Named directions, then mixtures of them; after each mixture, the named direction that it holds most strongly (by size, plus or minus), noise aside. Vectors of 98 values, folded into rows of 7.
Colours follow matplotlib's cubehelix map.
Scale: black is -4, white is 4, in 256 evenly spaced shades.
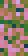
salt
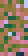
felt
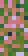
felt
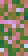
salt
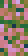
salt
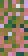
felt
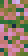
salt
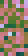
felt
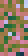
felt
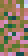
felt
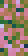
salt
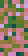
felt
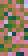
felt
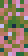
salt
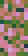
salt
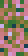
salt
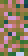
felt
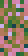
salt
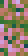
salt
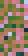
felt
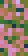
salt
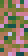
felt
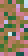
felt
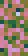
salt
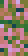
salt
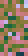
felt
